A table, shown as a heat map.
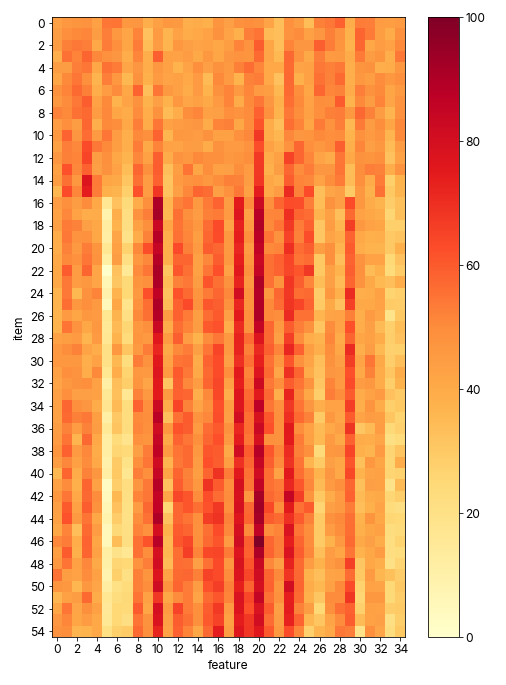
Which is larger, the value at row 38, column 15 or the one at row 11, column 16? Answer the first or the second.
the first
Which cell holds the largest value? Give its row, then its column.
46, 20
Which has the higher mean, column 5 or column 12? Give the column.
12
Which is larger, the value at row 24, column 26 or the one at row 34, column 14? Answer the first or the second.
the second
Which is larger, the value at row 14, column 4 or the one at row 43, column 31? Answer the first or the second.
the first
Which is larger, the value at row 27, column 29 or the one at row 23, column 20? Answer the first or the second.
the second
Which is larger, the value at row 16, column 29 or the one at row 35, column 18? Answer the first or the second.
the second
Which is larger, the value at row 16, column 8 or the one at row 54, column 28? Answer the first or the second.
the second
